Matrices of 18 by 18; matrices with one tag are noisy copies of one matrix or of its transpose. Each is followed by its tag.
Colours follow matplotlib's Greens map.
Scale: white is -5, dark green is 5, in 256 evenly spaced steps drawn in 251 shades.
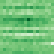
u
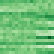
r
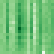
u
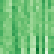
r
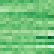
r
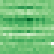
u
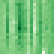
u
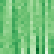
r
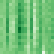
u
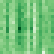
u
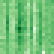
u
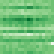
u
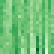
r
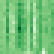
u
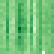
u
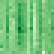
u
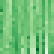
r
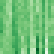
r
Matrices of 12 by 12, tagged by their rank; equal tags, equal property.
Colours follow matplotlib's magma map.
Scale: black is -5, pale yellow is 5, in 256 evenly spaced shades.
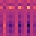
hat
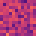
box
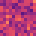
box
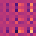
hat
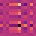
hat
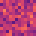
box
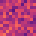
box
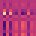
hat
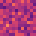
box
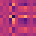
hat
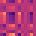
hat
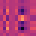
hat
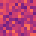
box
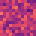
box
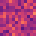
box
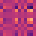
hat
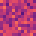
box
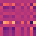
hat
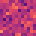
box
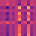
hat
